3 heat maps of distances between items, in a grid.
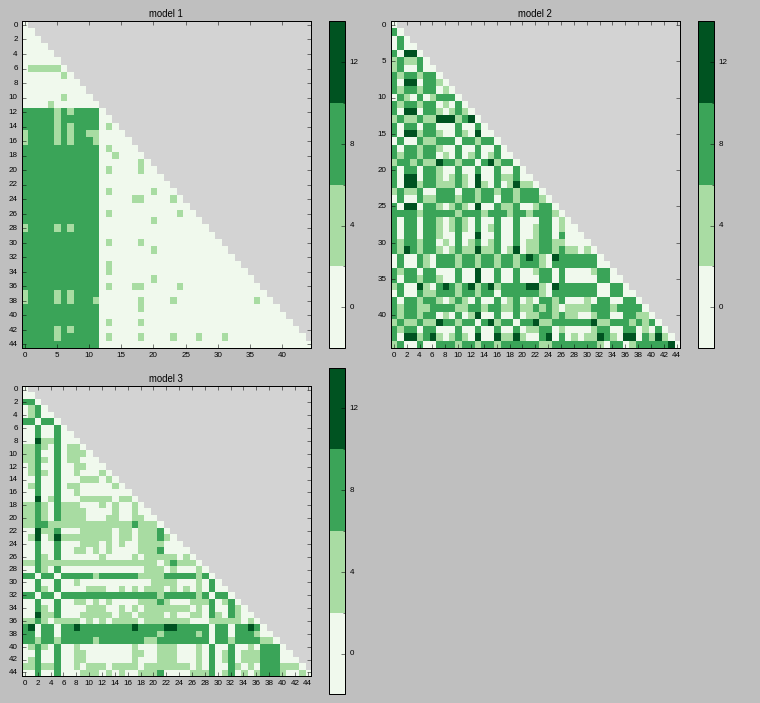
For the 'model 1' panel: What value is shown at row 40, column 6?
8
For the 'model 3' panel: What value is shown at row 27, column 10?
4
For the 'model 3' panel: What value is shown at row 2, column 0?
8
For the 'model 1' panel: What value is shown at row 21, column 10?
8
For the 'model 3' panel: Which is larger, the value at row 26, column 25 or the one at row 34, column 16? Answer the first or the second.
the first
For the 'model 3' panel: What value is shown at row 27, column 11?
4
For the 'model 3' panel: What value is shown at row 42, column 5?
8
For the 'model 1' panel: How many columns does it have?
45
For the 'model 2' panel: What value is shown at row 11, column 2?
8
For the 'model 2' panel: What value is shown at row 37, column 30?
8
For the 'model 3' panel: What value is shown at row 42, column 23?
4
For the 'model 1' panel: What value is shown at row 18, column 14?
4
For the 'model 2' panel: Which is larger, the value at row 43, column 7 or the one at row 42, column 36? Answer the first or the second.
the second
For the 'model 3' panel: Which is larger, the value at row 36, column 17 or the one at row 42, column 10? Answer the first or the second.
the first
